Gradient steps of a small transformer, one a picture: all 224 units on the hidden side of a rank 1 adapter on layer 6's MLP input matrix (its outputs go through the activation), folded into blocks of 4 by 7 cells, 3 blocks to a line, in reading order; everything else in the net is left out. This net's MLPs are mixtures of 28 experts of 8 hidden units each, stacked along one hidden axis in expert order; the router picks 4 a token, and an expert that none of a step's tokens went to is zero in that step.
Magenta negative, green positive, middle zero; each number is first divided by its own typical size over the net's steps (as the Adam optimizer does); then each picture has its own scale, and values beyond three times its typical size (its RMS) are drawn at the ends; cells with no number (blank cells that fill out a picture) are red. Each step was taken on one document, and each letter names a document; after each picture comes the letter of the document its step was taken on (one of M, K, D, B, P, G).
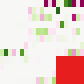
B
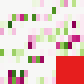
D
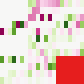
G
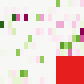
D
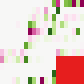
B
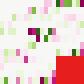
B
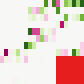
B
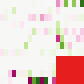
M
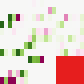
D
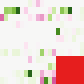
M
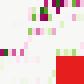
B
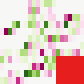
G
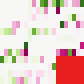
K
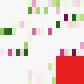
K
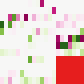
D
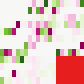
K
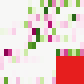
B
